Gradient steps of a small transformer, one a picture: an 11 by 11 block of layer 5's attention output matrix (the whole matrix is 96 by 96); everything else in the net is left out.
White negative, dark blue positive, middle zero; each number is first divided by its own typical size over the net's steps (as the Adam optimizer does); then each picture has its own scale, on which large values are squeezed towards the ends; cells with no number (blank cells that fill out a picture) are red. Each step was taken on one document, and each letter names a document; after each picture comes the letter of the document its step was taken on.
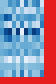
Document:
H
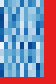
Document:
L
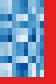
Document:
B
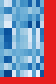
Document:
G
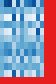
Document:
H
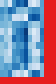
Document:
B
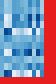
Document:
G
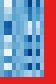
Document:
G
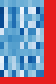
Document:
L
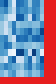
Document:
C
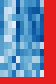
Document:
C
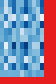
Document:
B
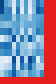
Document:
L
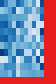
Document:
C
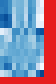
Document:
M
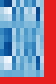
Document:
H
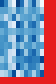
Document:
C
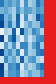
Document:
L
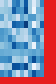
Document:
B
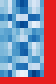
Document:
B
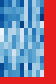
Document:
M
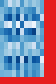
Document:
H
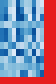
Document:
C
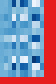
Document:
B
